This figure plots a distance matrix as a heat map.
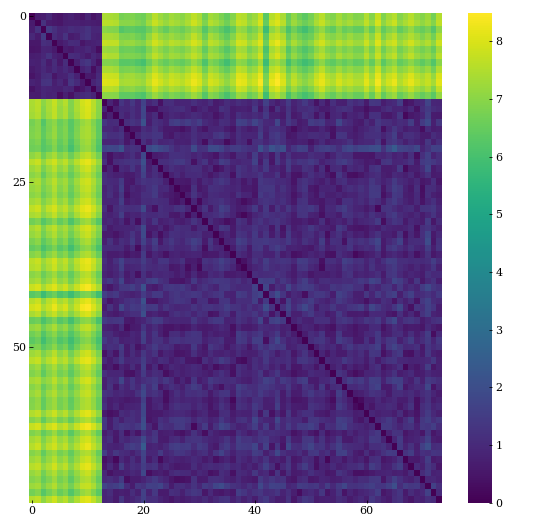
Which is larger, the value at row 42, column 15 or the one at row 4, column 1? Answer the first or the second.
the first
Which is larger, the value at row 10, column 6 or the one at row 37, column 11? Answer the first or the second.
the second
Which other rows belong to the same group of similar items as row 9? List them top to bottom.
0, 1, 2, 3, 4, 5, 6, 7, 8, 10, 11, 12
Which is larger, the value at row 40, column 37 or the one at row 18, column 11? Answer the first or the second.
the second
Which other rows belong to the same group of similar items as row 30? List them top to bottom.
13, 14, 15, 16, 17, 18, 19, 20, 21, 22, 23, 24, 25, 26, 27, 28, 29, 31, 32, 33, 34, 35, 36, 37, 38, 39, 40, 41, 42, 43, 44, 45, 46, 47, 48, 49, 50, 51, 52, 53, 54, 55, 56, 57, 58, 59, 60, 61, 62, 63, 64, 65, 66, 67, 68, 69, 70, 71, 72, 73
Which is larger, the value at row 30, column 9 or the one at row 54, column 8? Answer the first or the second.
the first
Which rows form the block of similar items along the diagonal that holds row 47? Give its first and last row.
13 to 73
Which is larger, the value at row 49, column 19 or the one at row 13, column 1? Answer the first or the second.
the second
